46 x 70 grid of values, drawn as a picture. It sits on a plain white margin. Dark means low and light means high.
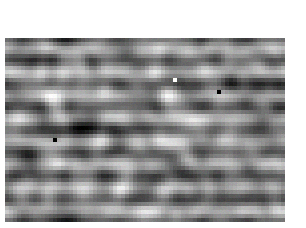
The histogram is bell-shaped. Stripes running across repeat 8 times from top to bottom. There is no seam. Overall the values sit about 50% of the way up the scale. The ninth with the lowest average is the middle left. Three lone cells stand out: one far higher and two far lower than their neighbours.
